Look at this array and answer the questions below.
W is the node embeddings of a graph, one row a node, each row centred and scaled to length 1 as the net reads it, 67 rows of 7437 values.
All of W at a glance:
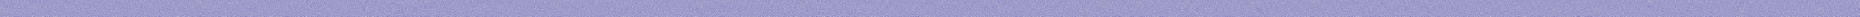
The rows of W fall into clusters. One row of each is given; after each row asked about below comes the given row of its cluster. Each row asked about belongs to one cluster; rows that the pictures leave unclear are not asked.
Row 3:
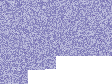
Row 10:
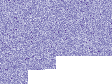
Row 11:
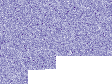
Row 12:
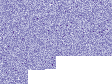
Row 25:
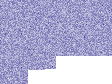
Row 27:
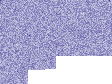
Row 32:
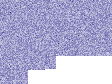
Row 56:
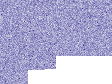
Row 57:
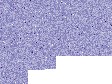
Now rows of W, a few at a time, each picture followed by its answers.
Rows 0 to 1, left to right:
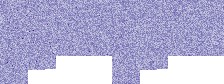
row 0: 56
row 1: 57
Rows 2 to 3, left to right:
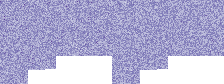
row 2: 27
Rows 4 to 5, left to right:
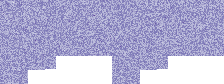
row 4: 3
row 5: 12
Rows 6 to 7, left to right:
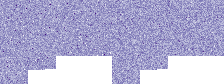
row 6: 11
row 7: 56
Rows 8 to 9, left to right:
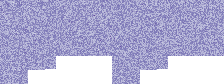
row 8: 3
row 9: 12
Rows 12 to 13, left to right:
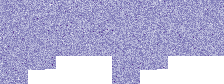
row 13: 25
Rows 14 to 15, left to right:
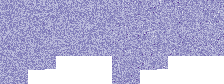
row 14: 12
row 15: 25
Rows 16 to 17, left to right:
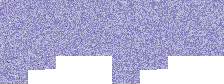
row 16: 32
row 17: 3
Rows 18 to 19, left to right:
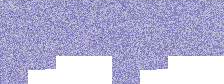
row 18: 10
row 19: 57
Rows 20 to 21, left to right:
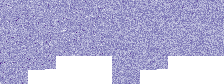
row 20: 10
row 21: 12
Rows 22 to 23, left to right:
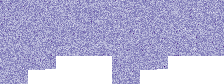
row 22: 27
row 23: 25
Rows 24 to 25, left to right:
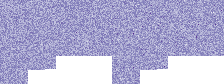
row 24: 10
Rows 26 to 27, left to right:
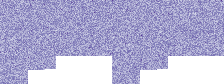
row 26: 32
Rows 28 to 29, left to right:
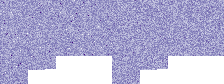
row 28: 25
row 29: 27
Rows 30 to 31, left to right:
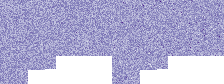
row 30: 10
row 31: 32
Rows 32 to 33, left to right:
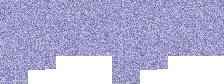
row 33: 25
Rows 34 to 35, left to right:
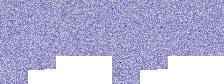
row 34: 11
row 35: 32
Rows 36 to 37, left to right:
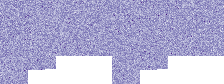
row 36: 11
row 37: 56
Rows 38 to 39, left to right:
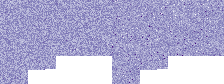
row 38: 56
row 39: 27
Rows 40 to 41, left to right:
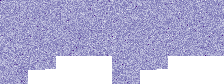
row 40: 27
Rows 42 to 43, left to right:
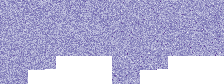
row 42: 25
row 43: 32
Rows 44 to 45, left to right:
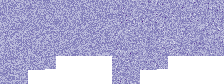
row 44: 32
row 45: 12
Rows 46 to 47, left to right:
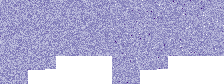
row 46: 32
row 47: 57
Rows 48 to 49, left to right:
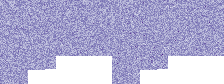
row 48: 3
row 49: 56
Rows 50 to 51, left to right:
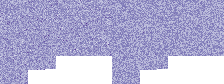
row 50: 56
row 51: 57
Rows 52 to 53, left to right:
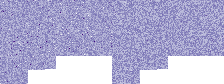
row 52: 25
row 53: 3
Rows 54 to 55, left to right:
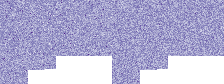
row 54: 57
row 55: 56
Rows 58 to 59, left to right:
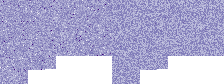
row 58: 11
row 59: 12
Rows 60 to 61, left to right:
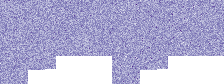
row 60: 10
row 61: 27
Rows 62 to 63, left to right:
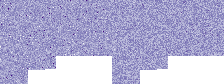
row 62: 27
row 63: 32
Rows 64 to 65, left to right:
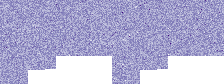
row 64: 57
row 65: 32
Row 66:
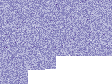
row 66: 57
